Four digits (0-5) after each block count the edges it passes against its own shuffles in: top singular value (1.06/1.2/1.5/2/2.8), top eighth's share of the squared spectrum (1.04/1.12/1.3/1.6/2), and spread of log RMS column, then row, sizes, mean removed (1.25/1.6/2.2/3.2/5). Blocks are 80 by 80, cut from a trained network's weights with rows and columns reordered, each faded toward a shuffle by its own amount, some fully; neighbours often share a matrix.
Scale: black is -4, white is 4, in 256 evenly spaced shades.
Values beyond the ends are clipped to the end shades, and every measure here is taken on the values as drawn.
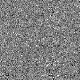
3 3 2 2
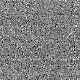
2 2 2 0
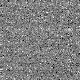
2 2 2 0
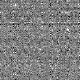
3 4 3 2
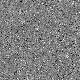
0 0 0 0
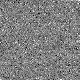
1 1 0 0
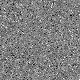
0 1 0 0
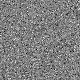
0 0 0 0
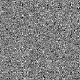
3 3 2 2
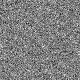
0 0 0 0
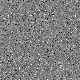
0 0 0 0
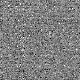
2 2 2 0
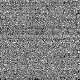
3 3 2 1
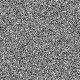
1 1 0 0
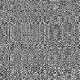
4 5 2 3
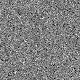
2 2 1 0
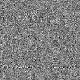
3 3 1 2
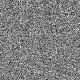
1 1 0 0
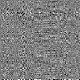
4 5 3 3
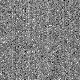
2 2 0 1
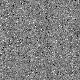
1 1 0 0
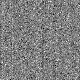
2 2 0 0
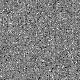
1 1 0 0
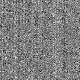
3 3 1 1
